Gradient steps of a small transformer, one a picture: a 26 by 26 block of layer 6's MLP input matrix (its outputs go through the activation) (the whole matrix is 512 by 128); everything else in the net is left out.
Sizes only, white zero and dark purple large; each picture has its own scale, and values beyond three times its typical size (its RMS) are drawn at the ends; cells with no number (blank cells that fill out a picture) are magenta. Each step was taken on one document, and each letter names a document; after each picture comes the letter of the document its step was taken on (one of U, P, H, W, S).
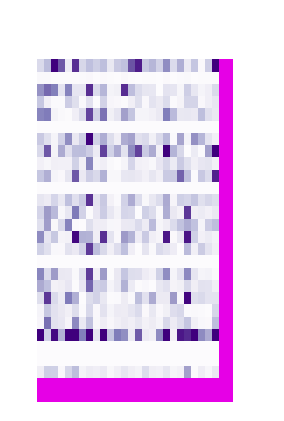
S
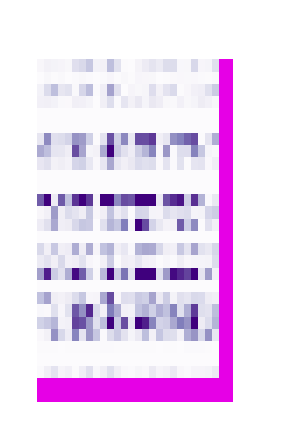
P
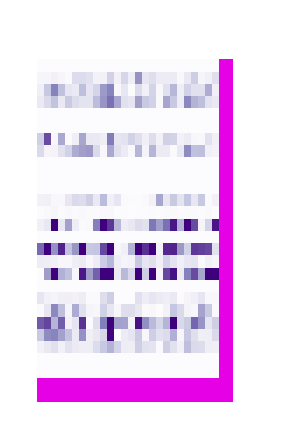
P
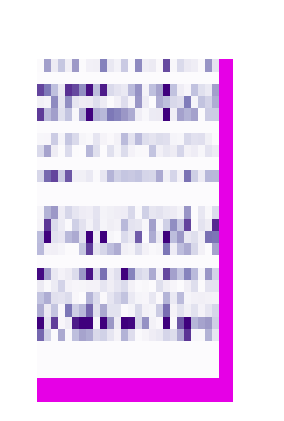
S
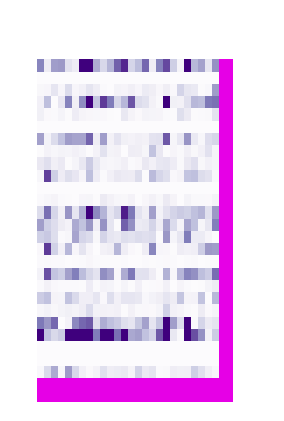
S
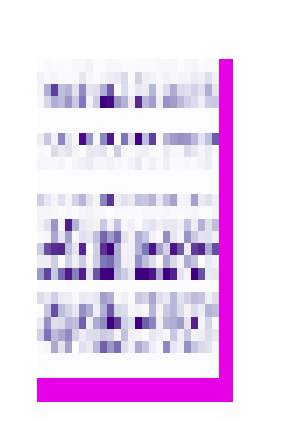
P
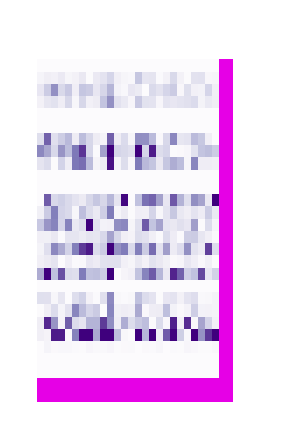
P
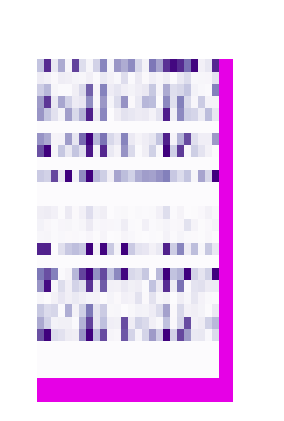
S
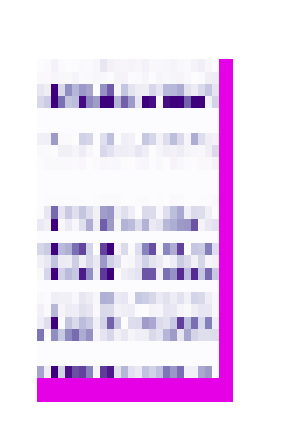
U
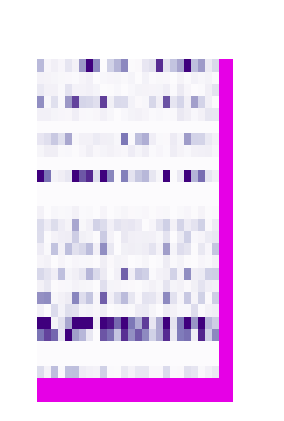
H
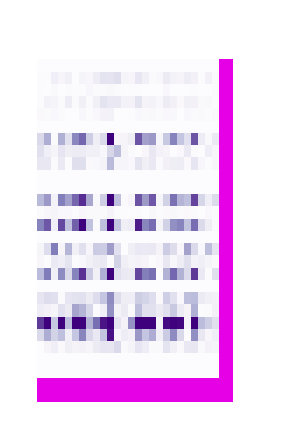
P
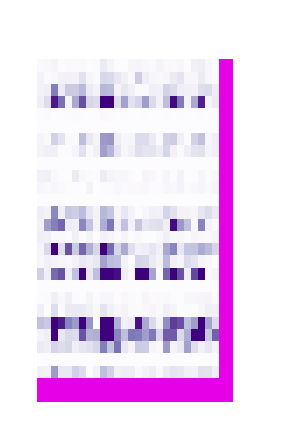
U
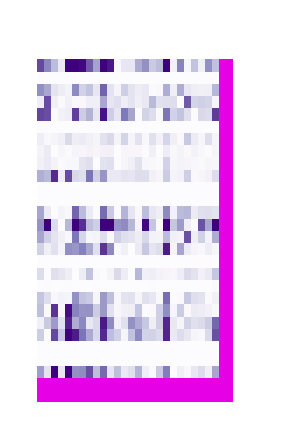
H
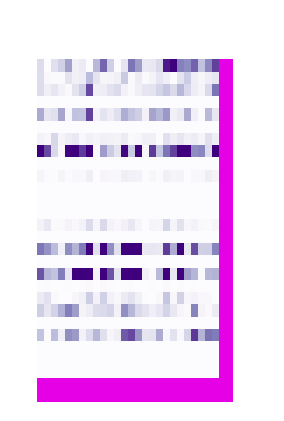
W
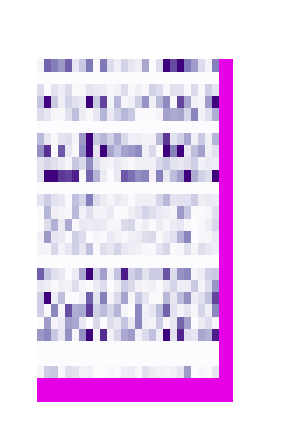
S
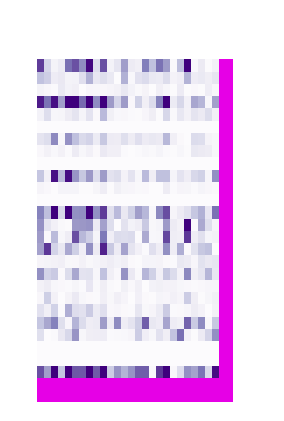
H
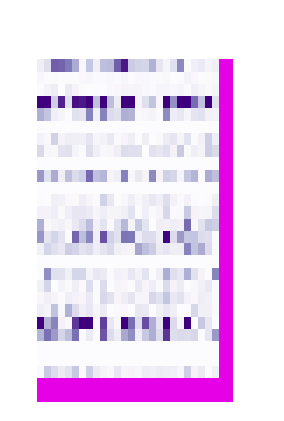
S
